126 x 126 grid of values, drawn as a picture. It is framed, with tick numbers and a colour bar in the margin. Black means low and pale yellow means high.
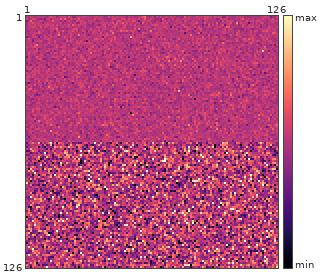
Average level on the scale: 50%. Seam: horizontal, 50% of the way down, the top part calmer. Mirror symmetry: none. Histogram: heavy tails on both sides. Slope: none. Stripes: none.
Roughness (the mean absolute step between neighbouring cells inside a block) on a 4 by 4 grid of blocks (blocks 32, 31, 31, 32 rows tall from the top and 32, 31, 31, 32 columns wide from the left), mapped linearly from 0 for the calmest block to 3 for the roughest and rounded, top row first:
0000 / 0000 / 3333 / 3333
